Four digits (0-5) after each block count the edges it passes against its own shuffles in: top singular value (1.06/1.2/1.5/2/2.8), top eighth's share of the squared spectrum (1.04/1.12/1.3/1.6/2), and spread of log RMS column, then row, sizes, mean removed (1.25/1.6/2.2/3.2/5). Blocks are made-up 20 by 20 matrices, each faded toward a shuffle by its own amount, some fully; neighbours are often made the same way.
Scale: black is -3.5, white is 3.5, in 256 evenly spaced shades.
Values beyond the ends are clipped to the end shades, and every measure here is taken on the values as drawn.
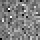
0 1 0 0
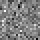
0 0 0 0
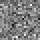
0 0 0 1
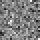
0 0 0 0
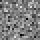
0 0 0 0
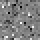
0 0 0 1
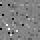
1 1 0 0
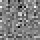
3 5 2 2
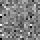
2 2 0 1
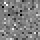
0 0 0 0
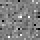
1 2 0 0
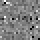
2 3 1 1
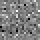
2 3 0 0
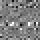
3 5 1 2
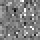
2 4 1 1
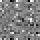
3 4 1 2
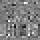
3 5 1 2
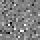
0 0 0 0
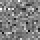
2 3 0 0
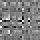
3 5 2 2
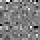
3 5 2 2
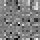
3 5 3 2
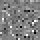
1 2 0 0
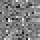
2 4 1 2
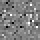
1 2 0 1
